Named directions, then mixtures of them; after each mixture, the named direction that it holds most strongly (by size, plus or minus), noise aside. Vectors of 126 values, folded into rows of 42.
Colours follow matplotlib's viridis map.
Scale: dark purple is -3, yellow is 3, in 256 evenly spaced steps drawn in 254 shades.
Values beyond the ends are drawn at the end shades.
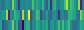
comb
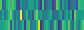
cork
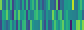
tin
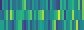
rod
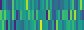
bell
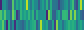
bell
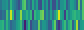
rod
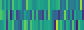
rod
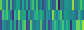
tin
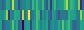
comb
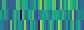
cork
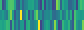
cork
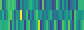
cork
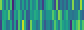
tin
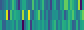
comb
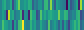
comb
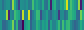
comb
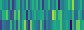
tin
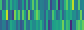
tin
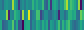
comb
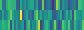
cork
